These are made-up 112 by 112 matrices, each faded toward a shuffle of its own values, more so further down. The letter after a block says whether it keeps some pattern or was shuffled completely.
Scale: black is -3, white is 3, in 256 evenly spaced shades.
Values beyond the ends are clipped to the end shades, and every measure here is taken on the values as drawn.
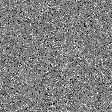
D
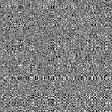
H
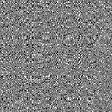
H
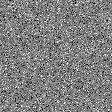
D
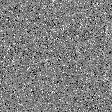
D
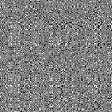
H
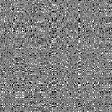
H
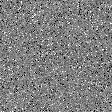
D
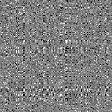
H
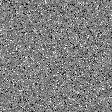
D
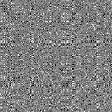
H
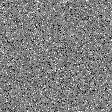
D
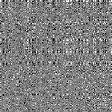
H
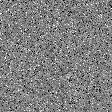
D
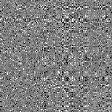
H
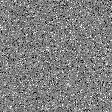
D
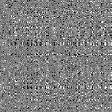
H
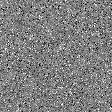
D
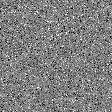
D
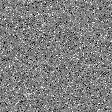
D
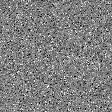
D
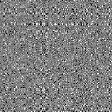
H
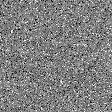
D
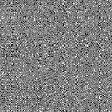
H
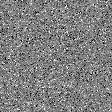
D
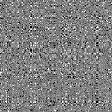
H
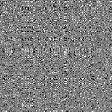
H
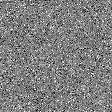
D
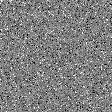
D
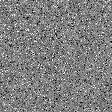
D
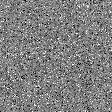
D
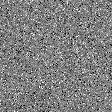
D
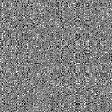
H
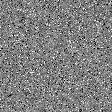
D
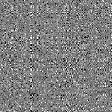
H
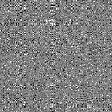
H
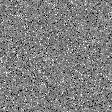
D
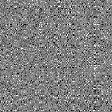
H
